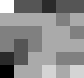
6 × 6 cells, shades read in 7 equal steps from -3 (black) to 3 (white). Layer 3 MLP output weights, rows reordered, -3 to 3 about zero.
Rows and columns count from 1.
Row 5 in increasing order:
-2 -1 0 0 1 1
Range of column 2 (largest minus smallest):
2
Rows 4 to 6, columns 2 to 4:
-1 0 1 | -1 1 1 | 1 1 2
